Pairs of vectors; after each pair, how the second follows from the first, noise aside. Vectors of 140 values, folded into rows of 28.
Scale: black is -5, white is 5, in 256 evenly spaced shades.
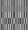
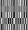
scaled up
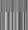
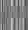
wrapped around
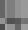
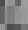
wrapped around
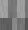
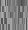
sign-scrambled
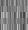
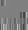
partly zeroed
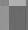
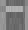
wrapped around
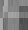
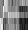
scaled up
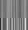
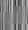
wrapped around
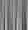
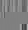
partly zeroed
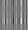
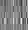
sign-scrambled
